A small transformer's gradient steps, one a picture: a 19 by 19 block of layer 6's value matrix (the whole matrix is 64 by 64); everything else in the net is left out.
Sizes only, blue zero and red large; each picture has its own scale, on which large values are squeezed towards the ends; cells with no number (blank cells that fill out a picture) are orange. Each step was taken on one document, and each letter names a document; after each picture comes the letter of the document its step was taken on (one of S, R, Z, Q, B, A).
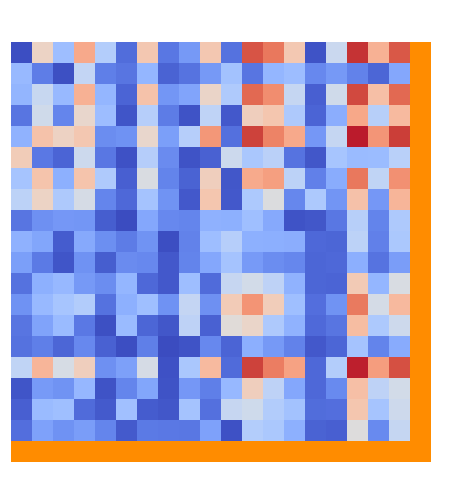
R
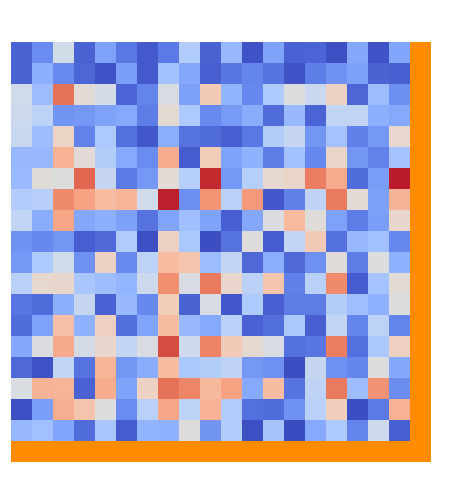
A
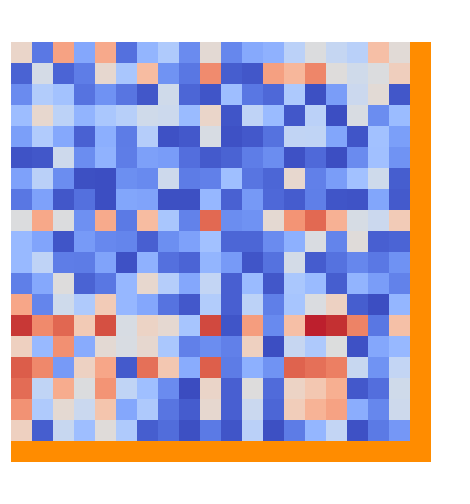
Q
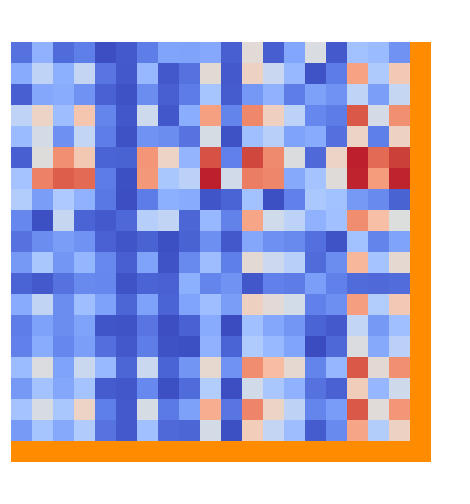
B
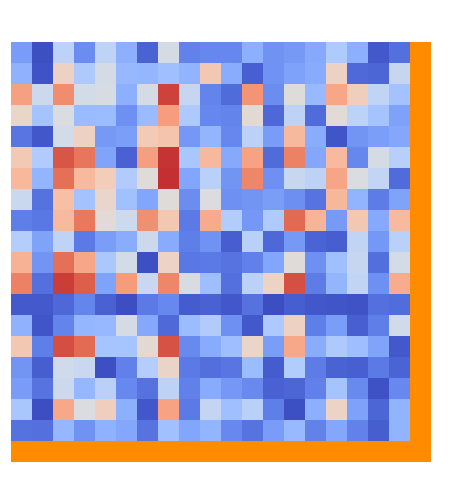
A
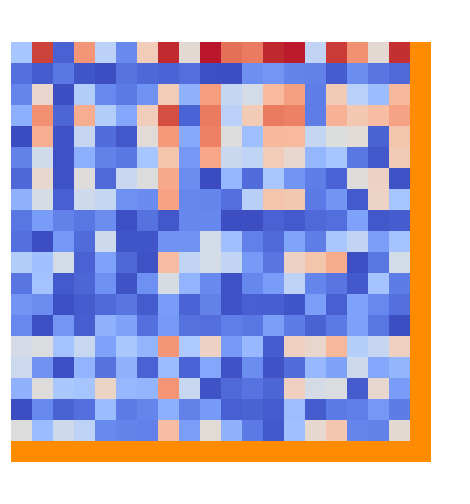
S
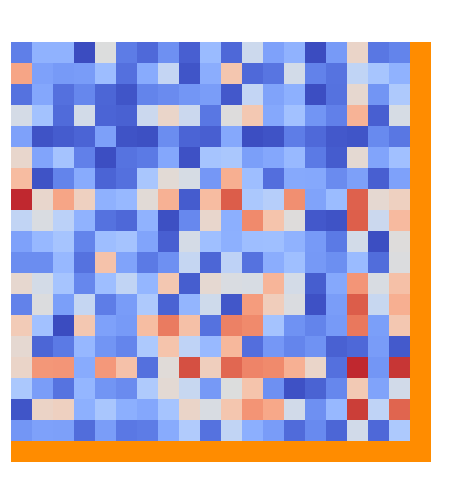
R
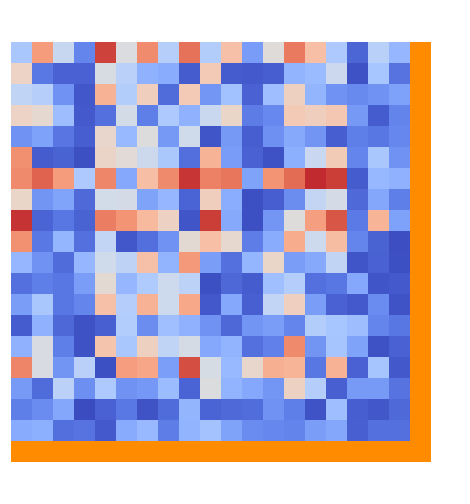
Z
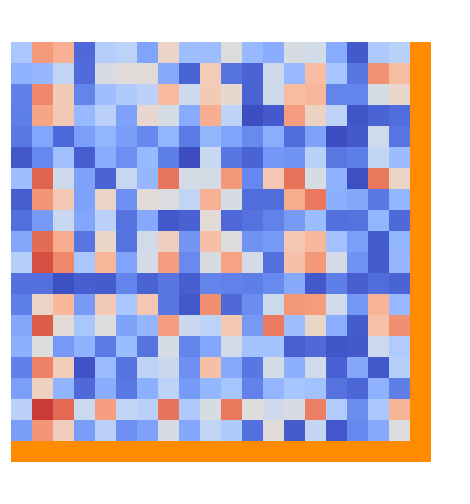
Q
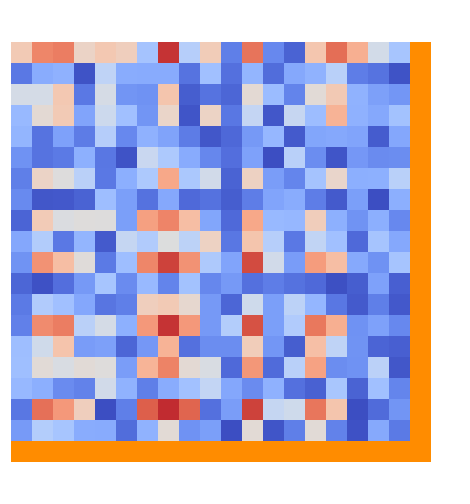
A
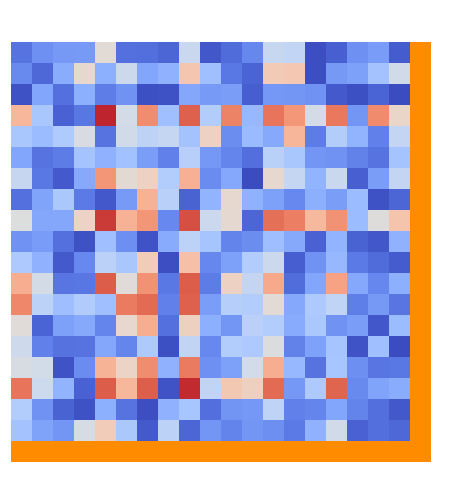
Z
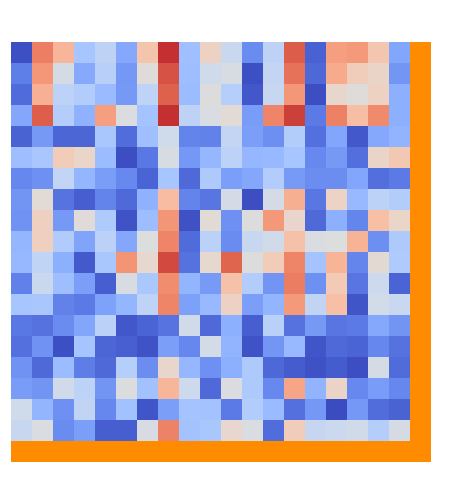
S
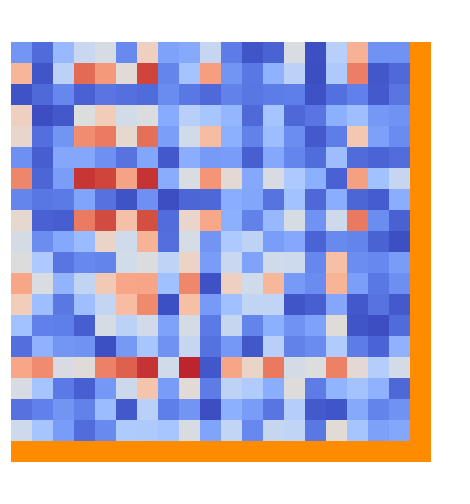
Z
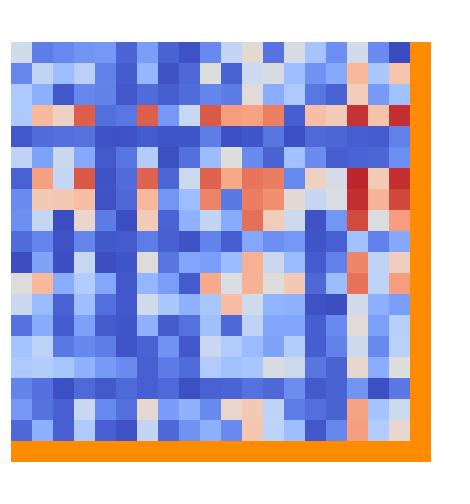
R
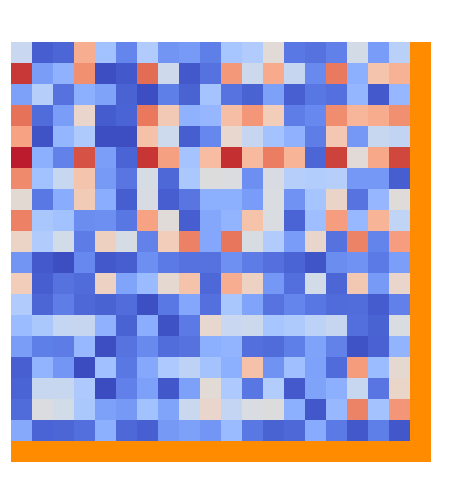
R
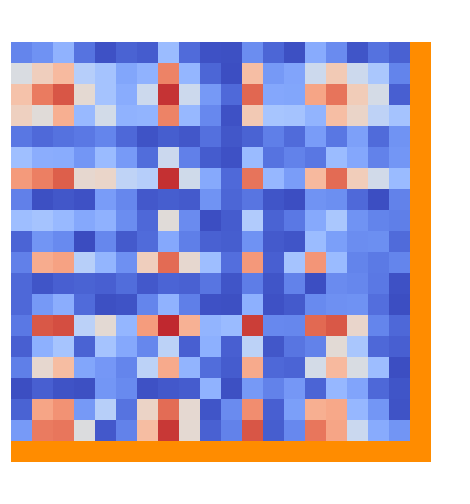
A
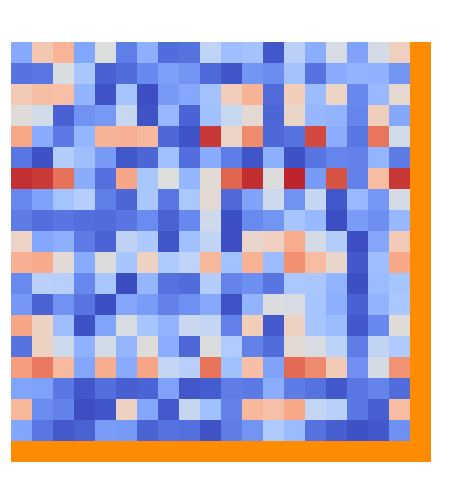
Q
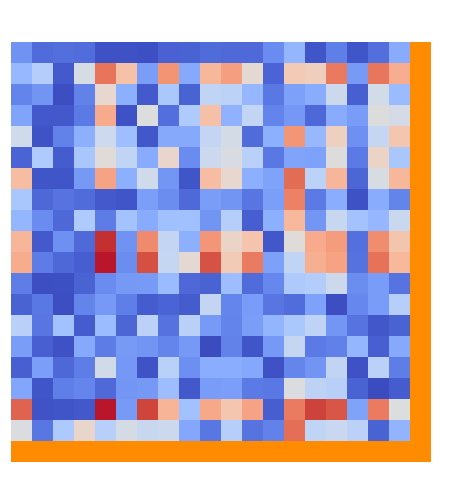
S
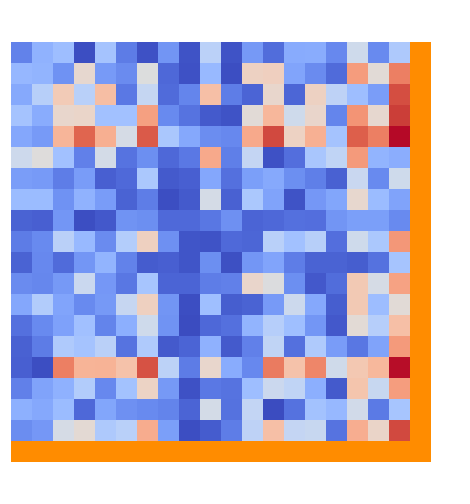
B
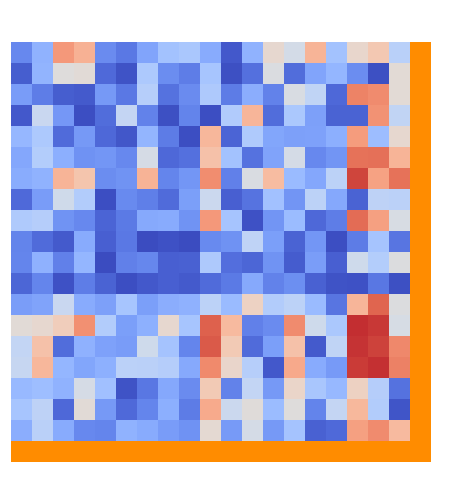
B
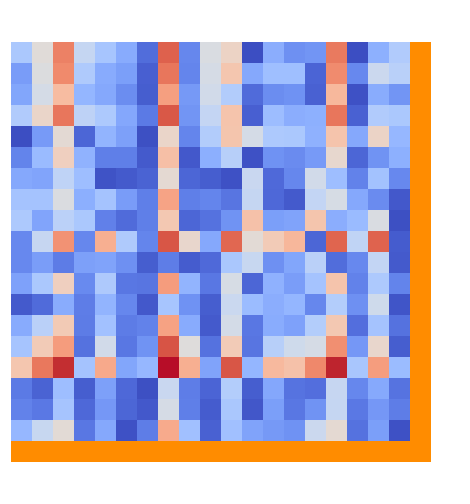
A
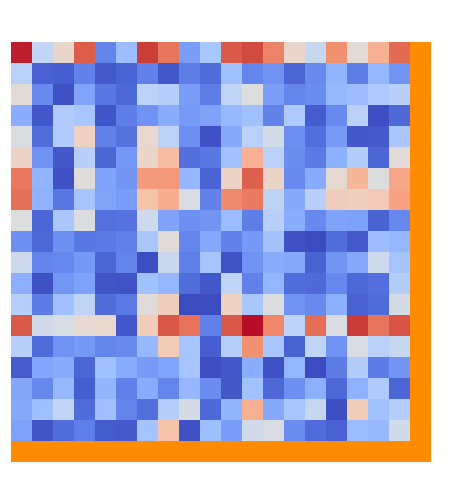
R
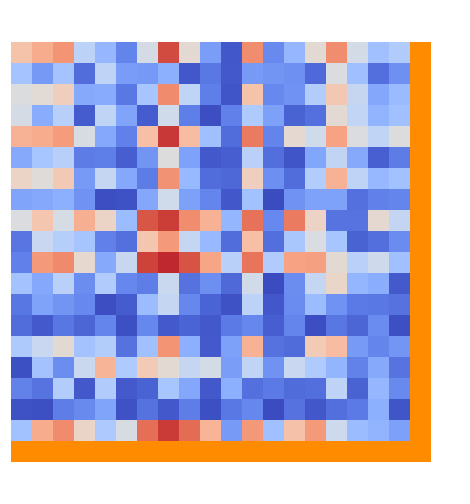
A
